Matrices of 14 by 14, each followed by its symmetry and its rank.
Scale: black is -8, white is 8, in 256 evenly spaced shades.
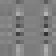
neither, rank one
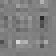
antisymmetric, rank two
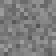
neither, full rank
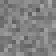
neither, full rank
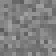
neither, full rank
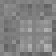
symmetric, rank two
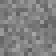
neither, full rank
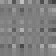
neither, rank one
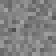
neither, full rank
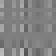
neither, rank one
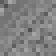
symmetric, full rank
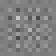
symmetric, rank two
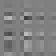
neither, rank one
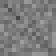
symmetric, full rank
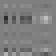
neither, rank one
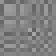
symmetric, rank two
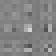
symmetric, rank two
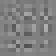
antisymmetric, rank two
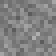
symmetric, full rank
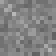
symmetric, full rank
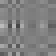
neither, rank one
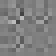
antisymmetric, rank two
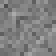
symmetric, full rank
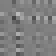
antisymmetric, rank two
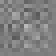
symmetric, rank two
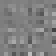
antisymmetric, rank two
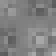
symmetric, rank two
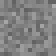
neither, full rank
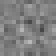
antisymmetric, rank two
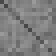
symmetric, full rank
